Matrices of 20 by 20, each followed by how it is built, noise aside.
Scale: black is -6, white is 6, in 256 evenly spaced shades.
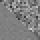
upper triangular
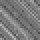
Toeplitz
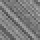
Toeplitz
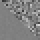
upper triangular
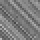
Toeplitz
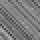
Toeplitz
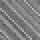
Toeplitz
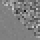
upper triangular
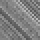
Toeplitz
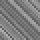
Toeplitz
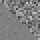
upper triangular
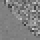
upper triangular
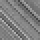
Toeplitz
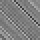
Toeplitz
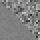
upper triangular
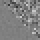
upper triangular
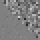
upper triangular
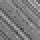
Toeplitz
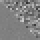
upper triangular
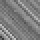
Toeplitz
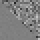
upper triangular
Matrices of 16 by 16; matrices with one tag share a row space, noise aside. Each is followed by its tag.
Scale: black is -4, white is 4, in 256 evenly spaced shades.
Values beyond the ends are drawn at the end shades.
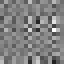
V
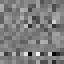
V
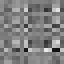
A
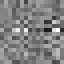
A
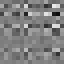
A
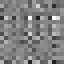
V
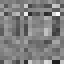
A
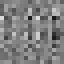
V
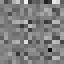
A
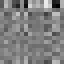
A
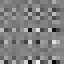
V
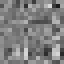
A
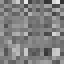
A
